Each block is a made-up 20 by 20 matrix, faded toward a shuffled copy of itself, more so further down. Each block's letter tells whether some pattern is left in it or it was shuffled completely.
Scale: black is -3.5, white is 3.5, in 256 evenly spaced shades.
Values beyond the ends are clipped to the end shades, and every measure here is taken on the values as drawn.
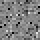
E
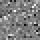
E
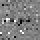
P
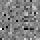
P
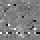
P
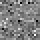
P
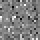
P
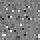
E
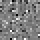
P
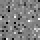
E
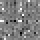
P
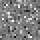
E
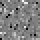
E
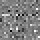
P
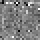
P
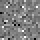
E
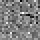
P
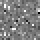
E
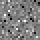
E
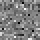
P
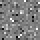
E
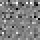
P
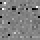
P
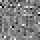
P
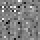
P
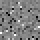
E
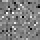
E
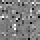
P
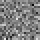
P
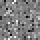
E
